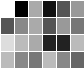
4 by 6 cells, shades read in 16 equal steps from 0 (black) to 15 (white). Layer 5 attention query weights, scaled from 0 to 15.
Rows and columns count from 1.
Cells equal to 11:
4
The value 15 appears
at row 1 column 1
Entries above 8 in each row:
3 2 4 2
